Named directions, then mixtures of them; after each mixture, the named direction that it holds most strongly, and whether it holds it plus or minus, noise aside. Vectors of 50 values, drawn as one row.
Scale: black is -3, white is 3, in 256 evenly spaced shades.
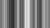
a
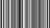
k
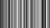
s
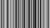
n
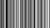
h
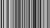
n, plus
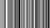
h, minus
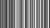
n, minus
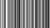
h, minus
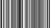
k, plus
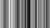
a, minus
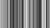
s, minus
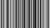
n, plus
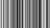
s, minus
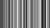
s, plus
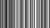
n, minus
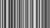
n, minus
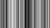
a, minus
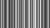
n, minus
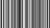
k, plus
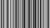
n, plus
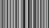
n, plus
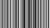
n, plus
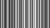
n, minus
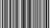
k, minus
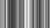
a, plus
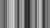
a, minus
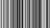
s, minus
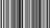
k, plus
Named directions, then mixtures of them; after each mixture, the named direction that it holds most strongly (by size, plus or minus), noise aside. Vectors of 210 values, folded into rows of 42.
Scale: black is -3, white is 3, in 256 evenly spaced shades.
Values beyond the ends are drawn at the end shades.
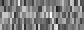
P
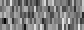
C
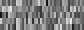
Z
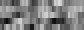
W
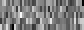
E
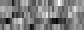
W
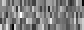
E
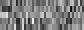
Z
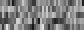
W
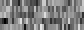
C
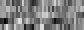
W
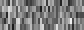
Z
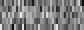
P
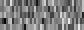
C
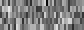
Z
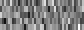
C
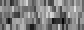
W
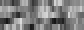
W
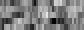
W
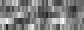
W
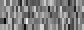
C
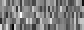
E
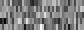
C
